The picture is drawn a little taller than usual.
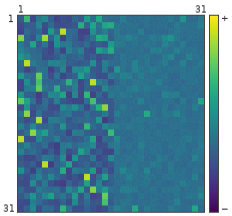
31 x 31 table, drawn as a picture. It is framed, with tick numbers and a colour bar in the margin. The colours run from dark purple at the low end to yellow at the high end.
Mirror symmetry: none. Seam: vertical, 50% of the way across, the right part calmer. Odd rows or columns: none. Grain: fine. Histogram: skewed, a long tail of high values.
